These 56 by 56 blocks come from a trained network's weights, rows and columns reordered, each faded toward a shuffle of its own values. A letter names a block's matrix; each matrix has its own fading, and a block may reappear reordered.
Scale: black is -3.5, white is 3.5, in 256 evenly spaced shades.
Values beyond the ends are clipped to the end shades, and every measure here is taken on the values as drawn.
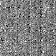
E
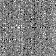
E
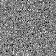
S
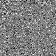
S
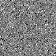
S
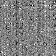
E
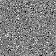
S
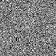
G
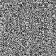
G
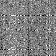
E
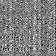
E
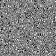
S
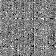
E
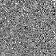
S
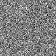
G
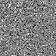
S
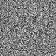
G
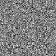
G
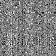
E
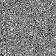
S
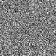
G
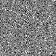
S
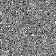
S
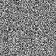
G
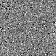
S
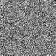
G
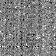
E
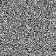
G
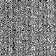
E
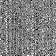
E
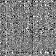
E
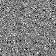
S
